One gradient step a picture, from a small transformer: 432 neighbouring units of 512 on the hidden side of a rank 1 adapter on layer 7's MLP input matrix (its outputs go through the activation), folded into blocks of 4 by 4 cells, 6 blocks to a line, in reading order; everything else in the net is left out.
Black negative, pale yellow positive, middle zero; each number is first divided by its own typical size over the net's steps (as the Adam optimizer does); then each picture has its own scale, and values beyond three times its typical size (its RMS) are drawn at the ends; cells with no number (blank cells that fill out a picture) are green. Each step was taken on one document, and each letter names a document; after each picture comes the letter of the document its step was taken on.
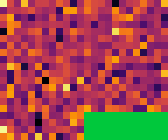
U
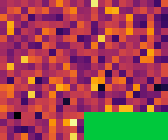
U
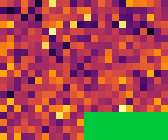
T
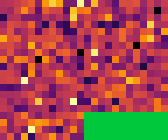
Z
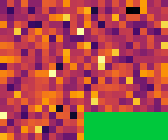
T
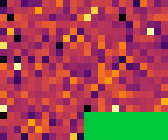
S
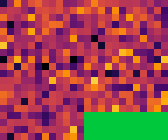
U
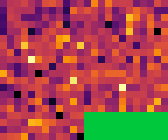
Z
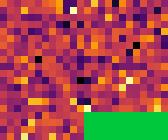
Z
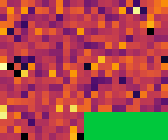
S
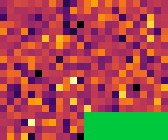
Z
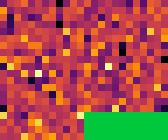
S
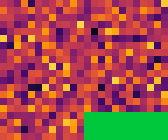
U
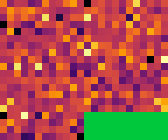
S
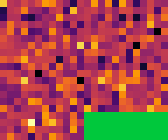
Z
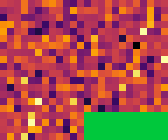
Z
